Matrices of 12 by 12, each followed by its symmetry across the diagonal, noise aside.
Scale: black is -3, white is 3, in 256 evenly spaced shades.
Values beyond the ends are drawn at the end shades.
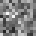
neither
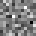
neither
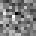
antisymmetric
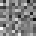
antisymmetric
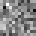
neither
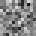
neither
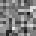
antisymmetric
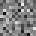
neither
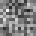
antisymmetric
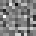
antisymmetric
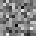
neither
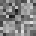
symmetric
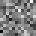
antisymmetric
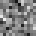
antisymmetric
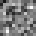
symmetric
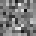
neither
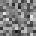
antisymmetric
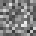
symmetric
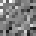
symmetric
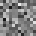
antisymmetric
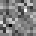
antisymmetric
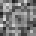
symmetric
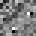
symmetric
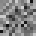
symmetric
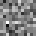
neither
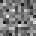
neither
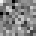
symmetric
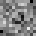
symmetric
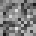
symmetric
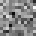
neither
